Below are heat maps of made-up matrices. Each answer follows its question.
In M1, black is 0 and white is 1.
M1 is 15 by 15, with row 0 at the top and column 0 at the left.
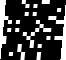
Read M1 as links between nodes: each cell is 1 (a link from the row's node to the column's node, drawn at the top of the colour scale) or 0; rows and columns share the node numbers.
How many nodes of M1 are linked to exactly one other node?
3
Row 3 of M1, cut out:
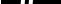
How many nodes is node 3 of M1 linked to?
2
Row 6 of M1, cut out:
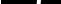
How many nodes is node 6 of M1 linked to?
1
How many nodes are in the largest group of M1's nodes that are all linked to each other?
2
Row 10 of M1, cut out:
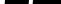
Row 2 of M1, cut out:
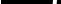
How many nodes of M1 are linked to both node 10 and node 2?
0
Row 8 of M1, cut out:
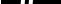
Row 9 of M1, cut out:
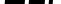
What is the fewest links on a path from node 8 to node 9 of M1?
3
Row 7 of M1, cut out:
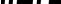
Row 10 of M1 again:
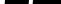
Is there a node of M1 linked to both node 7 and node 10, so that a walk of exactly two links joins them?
no
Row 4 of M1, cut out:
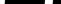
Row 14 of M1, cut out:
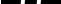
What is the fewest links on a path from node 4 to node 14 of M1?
3
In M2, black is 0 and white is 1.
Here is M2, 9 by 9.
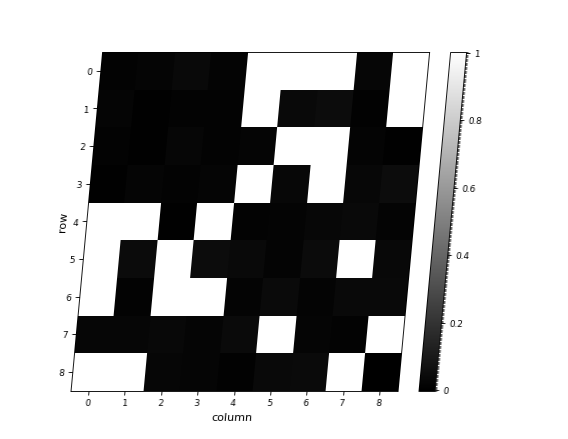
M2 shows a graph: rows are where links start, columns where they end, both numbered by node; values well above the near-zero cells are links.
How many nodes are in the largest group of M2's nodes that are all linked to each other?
2
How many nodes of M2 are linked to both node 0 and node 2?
2
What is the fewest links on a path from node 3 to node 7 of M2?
4
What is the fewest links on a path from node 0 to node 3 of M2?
2
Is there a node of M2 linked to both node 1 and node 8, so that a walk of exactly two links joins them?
no
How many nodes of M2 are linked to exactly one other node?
0
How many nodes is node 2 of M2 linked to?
2
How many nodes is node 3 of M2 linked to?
2
